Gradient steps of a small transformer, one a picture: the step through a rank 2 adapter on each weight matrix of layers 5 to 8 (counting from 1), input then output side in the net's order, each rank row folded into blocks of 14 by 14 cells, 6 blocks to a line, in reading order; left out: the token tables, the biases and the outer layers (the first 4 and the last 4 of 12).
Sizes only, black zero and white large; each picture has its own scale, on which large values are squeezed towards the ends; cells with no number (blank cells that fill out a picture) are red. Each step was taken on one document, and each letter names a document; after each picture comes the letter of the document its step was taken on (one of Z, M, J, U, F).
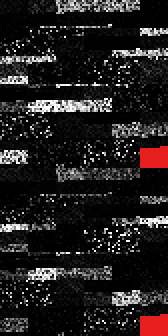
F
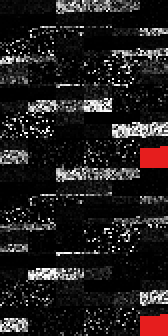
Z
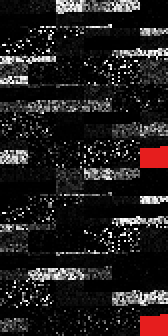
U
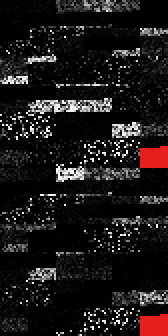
F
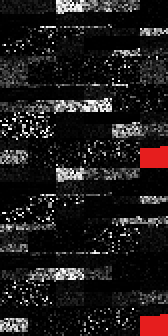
U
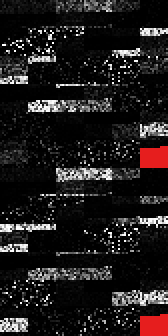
U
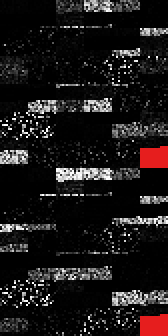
U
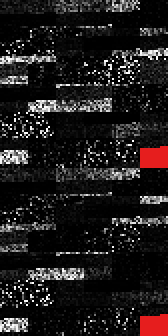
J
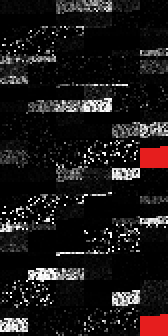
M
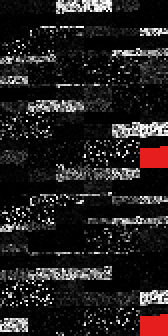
Z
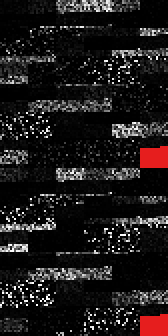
F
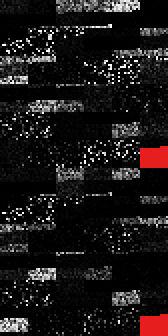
U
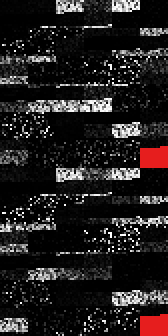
M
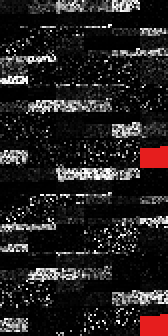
F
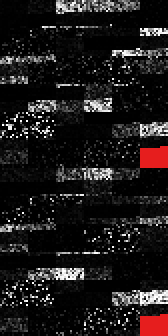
Z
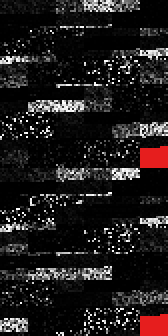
Z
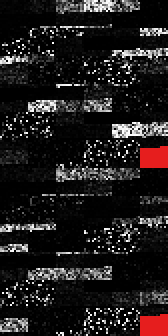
Z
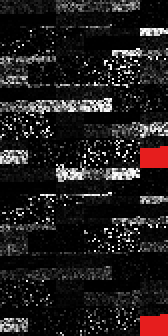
J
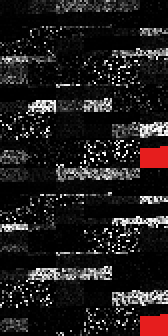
F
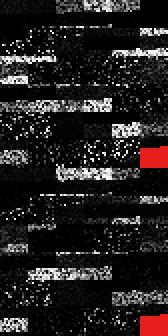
F
